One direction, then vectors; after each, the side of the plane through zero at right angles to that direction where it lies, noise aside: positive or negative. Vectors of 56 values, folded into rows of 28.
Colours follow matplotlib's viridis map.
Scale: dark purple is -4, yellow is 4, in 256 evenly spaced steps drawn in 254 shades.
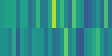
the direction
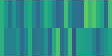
negative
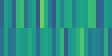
negative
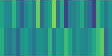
positive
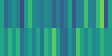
negative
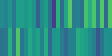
negative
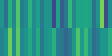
negative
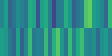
negative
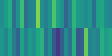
positive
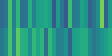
negative
